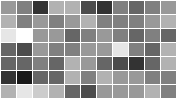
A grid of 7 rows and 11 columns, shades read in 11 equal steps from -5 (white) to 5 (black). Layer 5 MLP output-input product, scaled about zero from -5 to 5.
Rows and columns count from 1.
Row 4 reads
1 2 -1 0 0 -1 -1 -4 0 1 -2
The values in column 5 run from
-2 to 1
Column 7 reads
3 0 -1 -1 1 -2 -1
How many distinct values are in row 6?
6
